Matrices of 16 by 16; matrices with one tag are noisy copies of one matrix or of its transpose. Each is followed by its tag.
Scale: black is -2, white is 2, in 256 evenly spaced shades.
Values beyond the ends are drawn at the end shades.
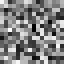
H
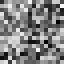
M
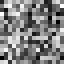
M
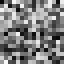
M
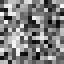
M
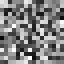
H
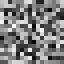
H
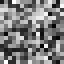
M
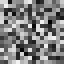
H
